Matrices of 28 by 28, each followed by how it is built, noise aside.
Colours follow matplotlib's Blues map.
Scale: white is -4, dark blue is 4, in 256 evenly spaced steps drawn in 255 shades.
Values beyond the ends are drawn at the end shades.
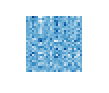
low rank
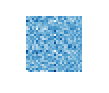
low rank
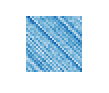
Toeplitz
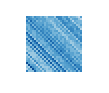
Toeplitz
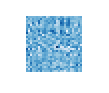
low rank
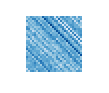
Toeplitz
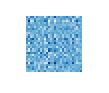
low rank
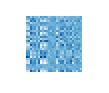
low rank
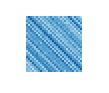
Toeplitz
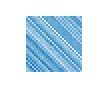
Toeplitz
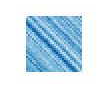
Toeplitz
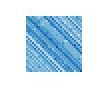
Toeplitz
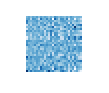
low rank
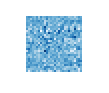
low rank
